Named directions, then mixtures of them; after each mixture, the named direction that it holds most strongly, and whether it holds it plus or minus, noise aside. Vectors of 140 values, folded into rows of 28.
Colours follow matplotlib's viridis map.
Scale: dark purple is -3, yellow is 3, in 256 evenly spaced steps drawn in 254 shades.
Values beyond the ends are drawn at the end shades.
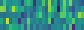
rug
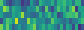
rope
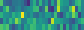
rope, plus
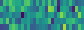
rug, plus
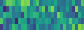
rope, minus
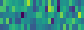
rug, plus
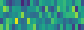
rope, plus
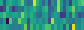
rug, minus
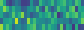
rope, plus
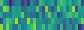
rope, plus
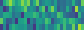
rope, minus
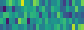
rope, minus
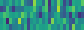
rug, minus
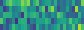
rope, minus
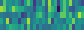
rug, plus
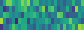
rope, minus
